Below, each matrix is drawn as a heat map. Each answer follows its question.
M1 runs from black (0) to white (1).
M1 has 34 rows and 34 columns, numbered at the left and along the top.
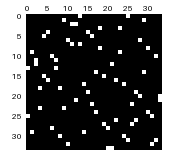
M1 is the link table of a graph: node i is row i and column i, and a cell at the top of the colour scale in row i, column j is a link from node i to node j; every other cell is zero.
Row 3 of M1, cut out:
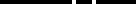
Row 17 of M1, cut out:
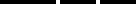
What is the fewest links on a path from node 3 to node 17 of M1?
5
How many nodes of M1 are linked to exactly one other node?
0
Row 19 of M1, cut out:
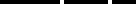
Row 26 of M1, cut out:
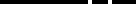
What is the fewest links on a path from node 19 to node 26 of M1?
2
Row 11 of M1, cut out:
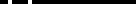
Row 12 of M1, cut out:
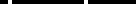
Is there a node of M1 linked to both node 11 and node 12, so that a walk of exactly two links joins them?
yes
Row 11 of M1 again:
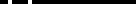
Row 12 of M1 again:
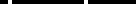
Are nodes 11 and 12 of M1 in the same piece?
yes
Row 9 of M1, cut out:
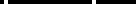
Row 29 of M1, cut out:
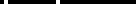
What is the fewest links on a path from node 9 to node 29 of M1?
2
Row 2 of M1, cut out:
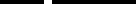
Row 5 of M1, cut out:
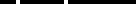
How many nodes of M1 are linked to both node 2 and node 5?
0
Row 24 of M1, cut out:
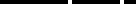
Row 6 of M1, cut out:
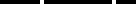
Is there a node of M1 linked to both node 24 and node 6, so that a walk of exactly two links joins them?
no
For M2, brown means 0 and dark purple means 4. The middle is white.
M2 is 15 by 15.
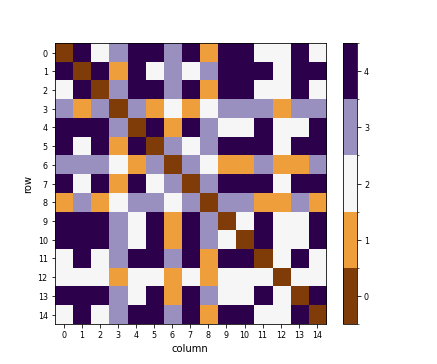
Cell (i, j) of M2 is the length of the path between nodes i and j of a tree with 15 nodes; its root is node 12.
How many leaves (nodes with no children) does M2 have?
11
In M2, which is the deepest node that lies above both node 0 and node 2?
8
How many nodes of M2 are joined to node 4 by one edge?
1
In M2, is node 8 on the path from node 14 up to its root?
yes
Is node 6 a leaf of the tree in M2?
no
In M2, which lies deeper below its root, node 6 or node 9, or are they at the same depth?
node 9
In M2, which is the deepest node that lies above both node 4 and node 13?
6
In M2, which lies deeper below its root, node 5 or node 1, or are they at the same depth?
the same depth
